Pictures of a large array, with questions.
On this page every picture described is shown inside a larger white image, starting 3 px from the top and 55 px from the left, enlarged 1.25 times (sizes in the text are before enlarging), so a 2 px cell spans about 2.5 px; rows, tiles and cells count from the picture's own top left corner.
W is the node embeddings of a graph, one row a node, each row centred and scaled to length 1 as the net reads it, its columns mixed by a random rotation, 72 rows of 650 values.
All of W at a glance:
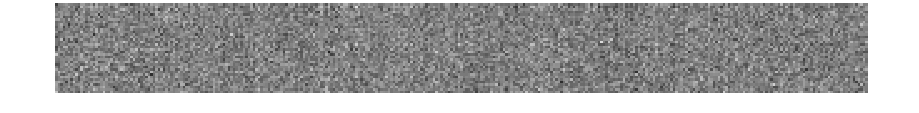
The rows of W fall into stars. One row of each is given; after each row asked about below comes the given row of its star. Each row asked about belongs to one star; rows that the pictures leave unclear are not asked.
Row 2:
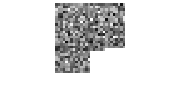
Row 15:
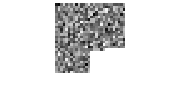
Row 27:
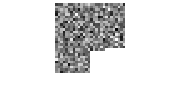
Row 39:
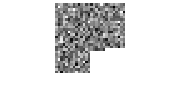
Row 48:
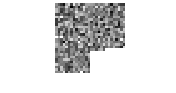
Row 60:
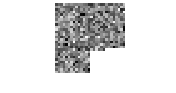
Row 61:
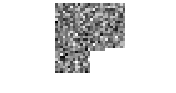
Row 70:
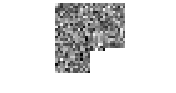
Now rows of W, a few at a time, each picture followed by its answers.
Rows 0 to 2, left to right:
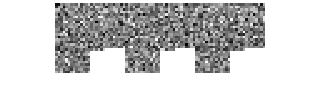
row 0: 15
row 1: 60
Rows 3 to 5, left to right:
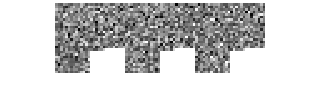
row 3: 2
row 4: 61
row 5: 48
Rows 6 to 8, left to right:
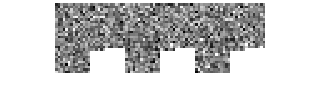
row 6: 15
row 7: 60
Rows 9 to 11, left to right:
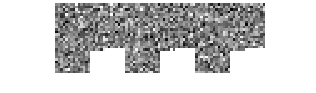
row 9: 61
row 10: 70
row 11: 27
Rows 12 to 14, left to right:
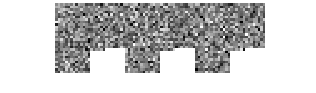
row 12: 60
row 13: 27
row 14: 70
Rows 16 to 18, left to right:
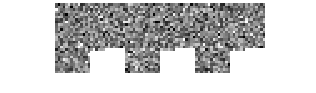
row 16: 48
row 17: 60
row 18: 48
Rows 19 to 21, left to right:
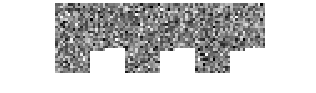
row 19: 27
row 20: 61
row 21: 39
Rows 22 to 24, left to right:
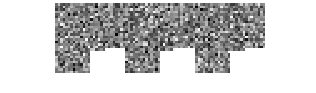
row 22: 70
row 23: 61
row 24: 39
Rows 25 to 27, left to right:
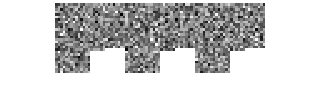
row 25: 15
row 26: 39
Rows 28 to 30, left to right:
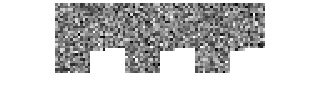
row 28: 70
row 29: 15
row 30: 48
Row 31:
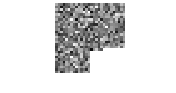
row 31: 61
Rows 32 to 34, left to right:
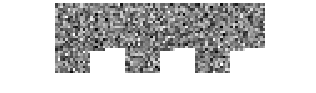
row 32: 39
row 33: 2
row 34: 48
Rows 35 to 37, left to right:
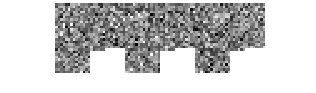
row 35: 2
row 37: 15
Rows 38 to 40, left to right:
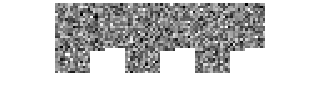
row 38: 39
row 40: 61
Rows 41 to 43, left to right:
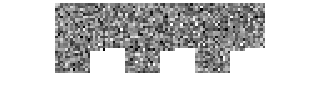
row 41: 70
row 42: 2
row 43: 27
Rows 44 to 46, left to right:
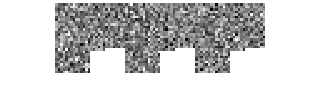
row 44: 70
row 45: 39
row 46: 60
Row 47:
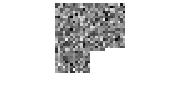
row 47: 39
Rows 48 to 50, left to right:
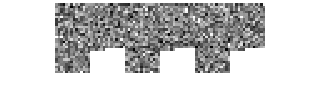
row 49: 2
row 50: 60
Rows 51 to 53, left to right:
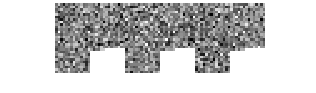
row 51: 61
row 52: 61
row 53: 61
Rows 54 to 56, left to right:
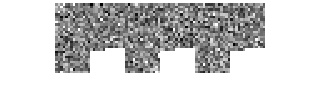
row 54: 60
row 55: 48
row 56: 27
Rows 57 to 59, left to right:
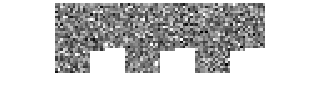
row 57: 39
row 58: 2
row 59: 60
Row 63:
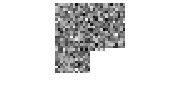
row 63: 60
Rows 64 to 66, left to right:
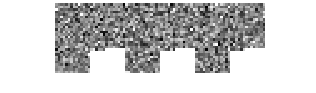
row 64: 48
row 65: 70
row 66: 61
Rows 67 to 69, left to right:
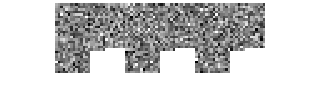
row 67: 70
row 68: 70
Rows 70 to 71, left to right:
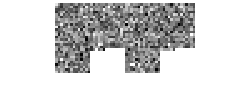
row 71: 60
